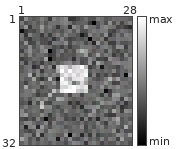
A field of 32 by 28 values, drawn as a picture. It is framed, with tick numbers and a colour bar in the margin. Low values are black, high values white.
There are no regular stripes. Overall the values sit about 40% of the way up the scale. There is no overall slope. The centre is the roughest part. An odd patch, higher than its surroundings, sits in the centre. The values are skewed, with a long tail toward high values. The centre is the ninth with the highest average.
